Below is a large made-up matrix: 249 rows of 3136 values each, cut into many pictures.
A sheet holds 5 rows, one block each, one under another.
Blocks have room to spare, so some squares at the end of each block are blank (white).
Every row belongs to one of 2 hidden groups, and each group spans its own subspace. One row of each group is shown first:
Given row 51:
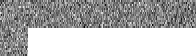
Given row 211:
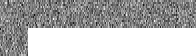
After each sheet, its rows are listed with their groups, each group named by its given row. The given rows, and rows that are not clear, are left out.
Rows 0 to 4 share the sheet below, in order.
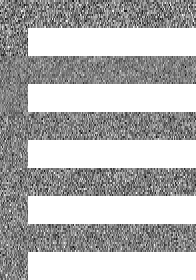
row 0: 51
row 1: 51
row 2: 51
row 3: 51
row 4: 211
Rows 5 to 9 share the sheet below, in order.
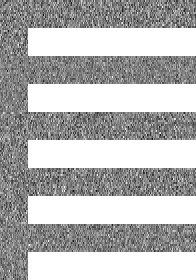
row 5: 211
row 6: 211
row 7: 51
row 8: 211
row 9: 51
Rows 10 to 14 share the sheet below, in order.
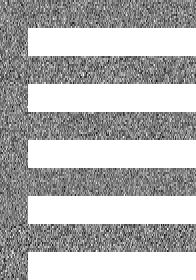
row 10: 211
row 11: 51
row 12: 51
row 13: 211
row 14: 51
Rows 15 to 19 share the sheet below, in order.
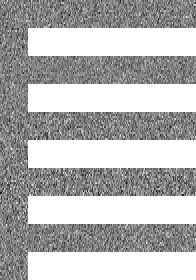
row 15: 51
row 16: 51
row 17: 51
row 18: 211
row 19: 211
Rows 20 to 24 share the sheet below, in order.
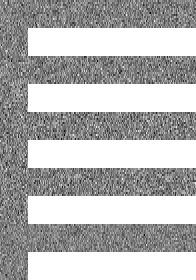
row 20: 211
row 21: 51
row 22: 211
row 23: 211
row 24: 211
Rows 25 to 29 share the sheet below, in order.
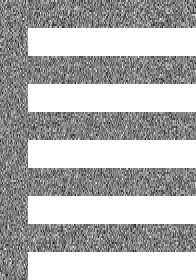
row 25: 211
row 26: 211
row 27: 211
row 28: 211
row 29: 211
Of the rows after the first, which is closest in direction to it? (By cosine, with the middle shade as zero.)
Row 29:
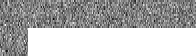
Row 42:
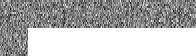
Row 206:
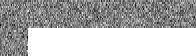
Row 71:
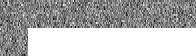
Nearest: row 71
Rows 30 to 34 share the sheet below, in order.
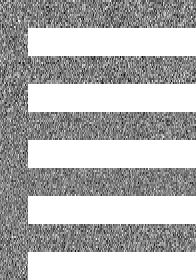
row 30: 51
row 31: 51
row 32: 211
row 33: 211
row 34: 211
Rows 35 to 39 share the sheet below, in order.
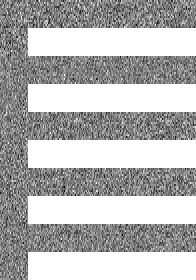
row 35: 51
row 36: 211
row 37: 211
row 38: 211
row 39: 211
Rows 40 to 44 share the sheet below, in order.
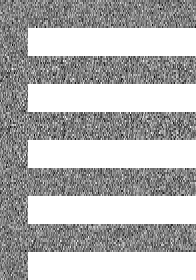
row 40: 51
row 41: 211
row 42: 211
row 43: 211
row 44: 51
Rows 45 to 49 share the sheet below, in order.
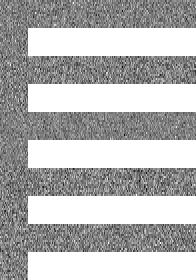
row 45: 211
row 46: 211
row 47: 211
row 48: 51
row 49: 51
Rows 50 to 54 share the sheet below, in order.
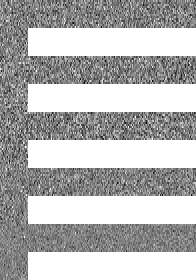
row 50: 211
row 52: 51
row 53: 211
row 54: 211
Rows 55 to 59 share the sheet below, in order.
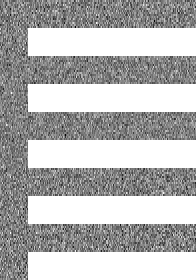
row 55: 211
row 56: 51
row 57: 51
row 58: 211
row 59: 211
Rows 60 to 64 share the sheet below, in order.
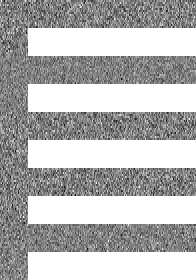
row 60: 51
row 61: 211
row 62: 51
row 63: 211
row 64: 51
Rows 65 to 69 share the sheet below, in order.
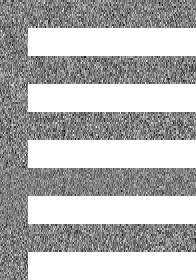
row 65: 51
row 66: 51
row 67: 211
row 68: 211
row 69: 211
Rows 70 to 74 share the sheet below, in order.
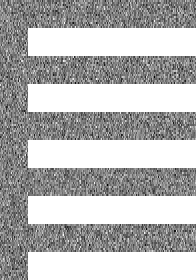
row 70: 211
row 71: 211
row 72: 211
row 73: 51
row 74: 51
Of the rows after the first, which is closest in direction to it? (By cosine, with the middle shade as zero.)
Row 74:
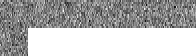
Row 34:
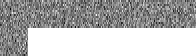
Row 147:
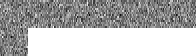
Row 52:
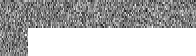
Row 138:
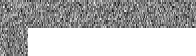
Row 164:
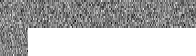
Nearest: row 52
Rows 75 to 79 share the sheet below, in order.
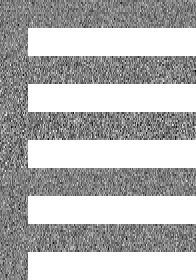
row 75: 51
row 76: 211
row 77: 211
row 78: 51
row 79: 211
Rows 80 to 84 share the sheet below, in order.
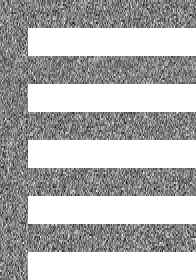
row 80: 211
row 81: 51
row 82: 51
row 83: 211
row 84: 211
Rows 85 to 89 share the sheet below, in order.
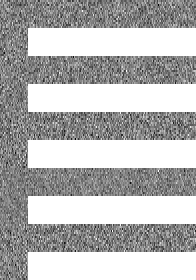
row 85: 51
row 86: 211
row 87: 211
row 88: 51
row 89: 211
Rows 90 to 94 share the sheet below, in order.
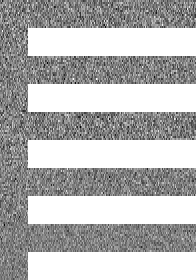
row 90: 51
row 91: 211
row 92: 51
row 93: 51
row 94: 51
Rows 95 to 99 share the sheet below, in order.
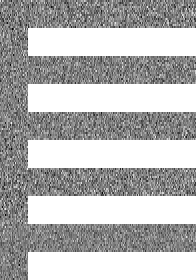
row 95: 51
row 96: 211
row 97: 51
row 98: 51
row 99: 51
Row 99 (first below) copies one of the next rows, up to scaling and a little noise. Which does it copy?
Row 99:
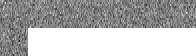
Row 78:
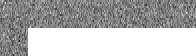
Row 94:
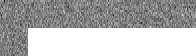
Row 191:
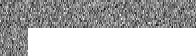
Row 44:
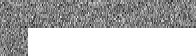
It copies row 78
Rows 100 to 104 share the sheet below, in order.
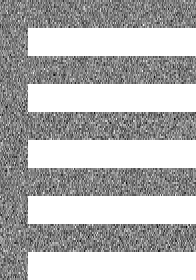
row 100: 51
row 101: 211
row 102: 51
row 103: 211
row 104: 51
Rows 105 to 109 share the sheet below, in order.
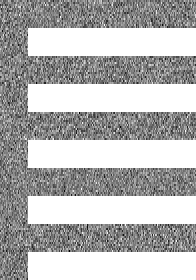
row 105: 51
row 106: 51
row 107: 51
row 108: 211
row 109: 51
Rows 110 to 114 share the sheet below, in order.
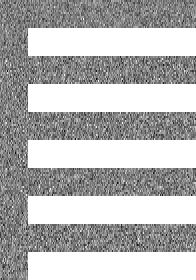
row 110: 51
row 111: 211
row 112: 211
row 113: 211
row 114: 51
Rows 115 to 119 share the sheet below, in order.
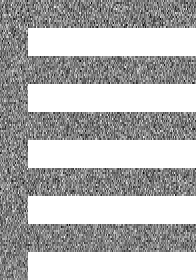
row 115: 51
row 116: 51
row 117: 51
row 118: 211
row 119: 51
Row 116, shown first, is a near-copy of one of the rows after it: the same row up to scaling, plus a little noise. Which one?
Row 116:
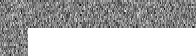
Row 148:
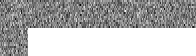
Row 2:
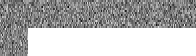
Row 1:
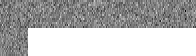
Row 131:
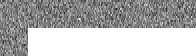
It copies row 148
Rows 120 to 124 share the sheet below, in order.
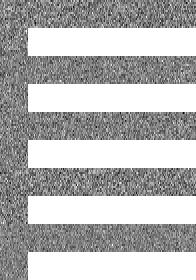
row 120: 51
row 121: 51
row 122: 211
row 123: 51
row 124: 211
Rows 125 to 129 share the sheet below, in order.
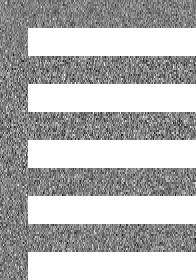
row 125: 211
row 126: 211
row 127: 211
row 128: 211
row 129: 211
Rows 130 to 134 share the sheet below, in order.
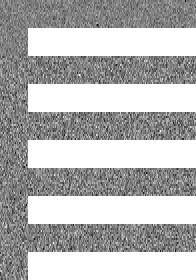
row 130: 211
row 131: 51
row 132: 211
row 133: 51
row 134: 211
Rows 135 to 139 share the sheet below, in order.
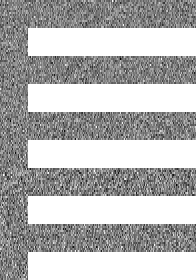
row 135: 51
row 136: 51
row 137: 211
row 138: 51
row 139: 211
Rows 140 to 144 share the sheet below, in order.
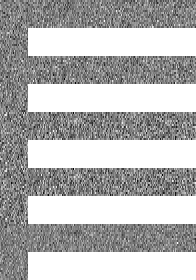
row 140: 51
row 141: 211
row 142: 211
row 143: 211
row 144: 211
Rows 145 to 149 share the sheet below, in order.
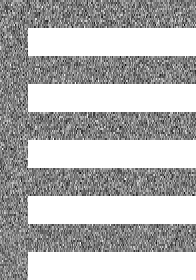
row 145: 51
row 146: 211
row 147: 51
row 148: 51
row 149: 51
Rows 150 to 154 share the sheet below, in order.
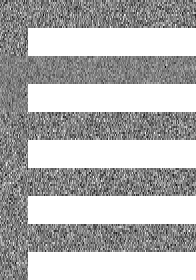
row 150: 211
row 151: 51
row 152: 211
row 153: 51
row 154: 51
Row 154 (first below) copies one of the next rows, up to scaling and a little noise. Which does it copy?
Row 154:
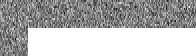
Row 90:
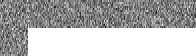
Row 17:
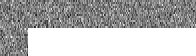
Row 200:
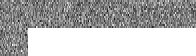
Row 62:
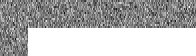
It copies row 62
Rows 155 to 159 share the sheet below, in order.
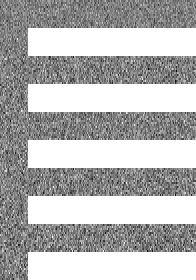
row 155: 211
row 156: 211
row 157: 211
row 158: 211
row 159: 51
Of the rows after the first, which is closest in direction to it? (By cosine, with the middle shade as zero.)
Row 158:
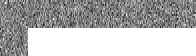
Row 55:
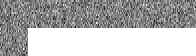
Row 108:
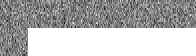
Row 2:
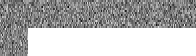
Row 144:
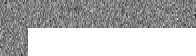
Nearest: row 2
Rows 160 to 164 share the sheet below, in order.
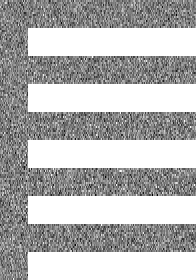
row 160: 211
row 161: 51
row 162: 211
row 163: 51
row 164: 51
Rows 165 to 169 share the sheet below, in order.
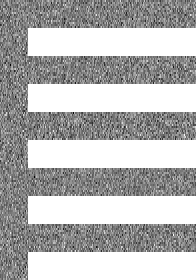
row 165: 211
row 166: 211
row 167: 211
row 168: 211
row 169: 211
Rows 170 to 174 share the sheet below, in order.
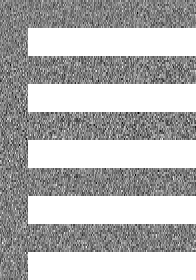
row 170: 211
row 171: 211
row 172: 211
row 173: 211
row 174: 51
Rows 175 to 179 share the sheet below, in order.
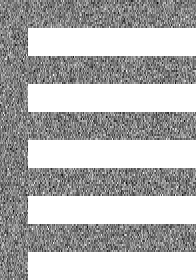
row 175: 51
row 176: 211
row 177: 51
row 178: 211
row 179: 51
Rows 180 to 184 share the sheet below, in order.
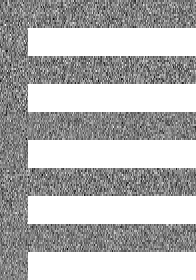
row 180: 211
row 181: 211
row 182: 211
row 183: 51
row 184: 51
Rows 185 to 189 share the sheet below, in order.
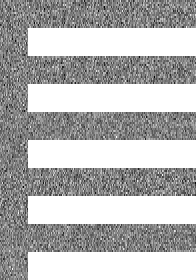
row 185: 211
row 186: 211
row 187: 51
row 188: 211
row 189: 51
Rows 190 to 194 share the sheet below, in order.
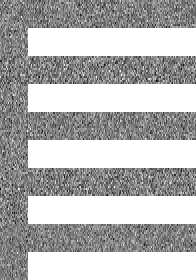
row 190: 51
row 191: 51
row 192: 51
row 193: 51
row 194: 51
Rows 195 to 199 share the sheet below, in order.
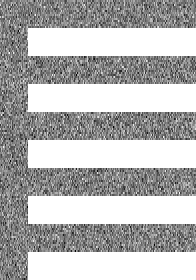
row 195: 51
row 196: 51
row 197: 51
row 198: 51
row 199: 211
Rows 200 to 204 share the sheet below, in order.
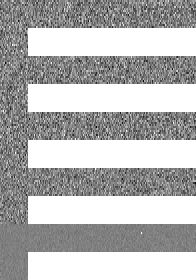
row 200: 51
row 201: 51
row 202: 211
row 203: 211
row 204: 211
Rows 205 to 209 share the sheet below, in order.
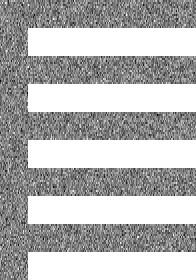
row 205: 211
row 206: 51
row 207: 51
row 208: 211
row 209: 211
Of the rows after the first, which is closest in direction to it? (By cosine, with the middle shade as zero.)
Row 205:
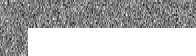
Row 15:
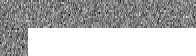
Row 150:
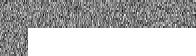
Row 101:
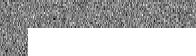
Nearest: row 15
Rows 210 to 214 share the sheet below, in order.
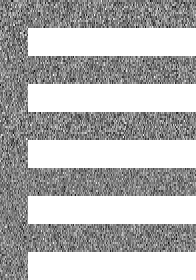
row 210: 51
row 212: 51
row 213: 211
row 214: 211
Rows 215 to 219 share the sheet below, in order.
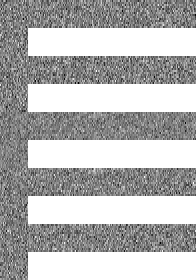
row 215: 211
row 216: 211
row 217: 51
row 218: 51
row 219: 211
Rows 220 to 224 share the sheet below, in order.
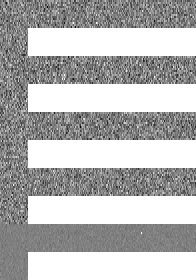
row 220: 211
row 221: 211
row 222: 51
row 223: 211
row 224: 211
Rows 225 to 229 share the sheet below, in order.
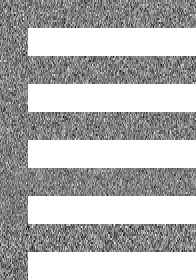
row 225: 211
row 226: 51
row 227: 211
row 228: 51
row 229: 51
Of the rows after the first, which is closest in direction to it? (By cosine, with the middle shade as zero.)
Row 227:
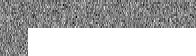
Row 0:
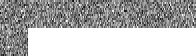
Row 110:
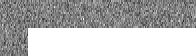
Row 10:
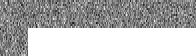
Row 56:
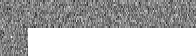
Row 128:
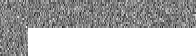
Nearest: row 10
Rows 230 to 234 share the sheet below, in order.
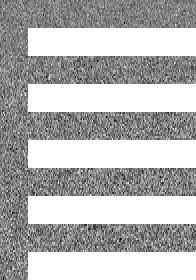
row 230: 211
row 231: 51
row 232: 51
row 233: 51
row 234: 51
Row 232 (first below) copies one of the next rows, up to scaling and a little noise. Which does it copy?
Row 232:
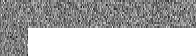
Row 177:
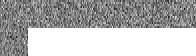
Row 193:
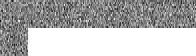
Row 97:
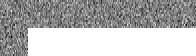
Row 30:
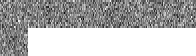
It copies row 177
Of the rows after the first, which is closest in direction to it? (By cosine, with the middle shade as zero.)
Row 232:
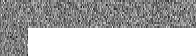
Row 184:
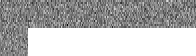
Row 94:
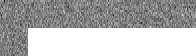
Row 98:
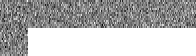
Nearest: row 98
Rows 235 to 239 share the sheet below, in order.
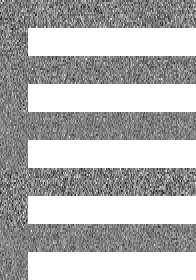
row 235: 51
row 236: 211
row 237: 211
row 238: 211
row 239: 211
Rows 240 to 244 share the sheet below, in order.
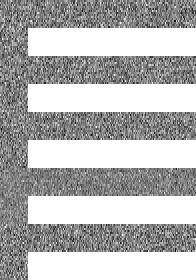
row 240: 51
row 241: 51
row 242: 211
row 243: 51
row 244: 211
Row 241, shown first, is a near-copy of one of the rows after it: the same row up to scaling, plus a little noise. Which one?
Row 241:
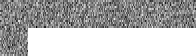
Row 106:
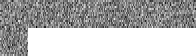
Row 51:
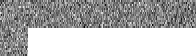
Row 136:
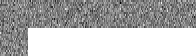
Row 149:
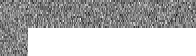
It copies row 106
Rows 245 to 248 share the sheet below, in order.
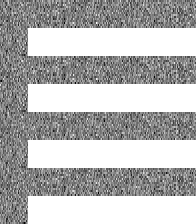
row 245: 211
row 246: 211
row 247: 211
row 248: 211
